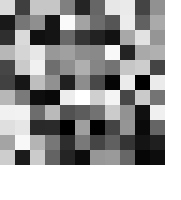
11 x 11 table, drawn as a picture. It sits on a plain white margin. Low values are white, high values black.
Mirror symmetry: none. Ninth with the highest average: bottom middle. Grain: fine. Roughest part: middle right.
